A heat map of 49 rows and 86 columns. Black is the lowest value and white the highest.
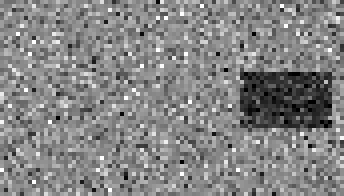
An odd patch, lower than its surroundings, sits in the middle right. Overall the values sit about 50% of the way up the scale. The ninth with the lowest average is the middle right.
